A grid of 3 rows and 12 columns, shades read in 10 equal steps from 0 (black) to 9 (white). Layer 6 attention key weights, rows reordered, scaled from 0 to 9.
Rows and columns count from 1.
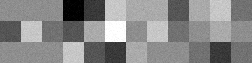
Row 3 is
5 5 5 7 3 2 6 5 5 4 2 4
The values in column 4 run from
0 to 7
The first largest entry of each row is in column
6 6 4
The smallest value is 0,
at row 1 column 4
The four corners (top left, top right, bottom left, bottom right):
5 4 5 4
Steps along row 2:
up down down up up down up down up up down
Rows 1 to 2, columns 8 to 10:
6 3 6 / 7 4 5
